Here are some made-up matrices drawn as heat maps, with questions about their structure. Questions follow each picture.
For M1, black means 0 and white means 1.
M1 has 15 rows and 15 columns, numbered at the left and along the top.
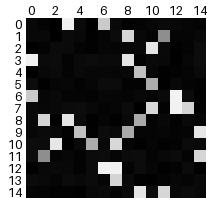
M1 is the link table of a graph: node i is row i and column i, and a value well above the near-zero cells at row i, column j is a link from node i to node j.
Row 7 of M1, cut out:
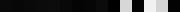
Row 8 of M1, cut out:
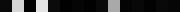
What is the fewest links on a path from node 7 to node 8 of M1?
5
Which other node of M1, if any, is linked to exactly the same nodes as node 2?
node 5
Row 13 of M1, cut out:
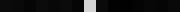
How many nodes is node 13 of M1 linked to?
1
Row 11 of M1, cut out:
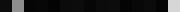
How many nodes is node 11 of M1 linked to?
2
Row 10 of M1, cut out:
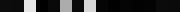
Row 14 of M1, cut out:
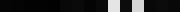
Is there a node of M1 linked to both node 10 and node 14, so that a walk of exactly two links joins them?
no
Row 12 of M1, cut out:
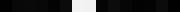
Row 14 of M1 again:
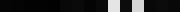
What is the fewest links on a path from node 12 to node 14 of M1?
6
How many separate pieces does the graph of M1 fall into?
1
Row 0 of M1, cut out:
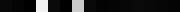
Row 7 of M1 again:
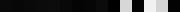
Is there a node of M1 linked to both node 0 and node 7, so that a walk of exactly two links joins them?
no
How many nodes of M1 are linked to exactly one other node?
4
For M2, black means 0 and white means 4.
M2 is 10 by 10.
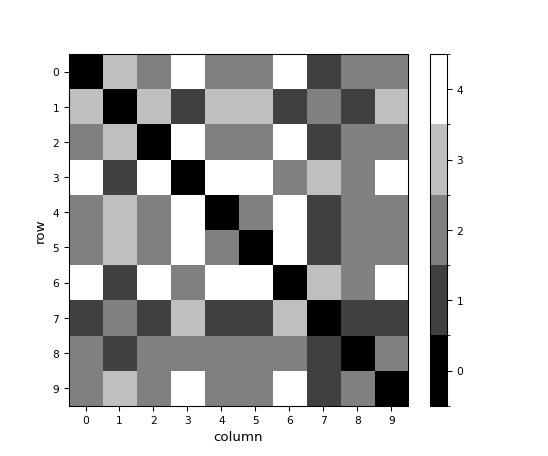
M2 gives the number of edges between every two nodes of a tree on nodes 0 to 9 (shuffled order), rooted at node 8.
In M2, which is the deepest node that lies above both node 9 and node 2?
7
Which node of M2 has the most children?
7
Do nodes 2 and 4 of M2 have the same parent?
yes
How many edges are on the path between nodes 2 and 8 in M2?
2
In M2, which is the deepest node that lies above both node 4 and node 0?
7
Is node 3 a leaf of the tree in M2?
yes
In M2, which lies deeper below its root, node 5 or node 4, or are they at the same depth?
the same depth
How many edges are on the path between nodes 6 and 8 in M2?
2
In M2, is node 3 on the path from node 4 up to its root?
no
